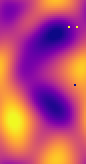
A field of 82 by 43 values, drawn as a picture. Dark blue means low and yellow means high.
Ninth with the highest average: bottom left. Lone odd cells: 3, 2 higher and 1 lower than their neighbours. Average level on the scale: 50%.
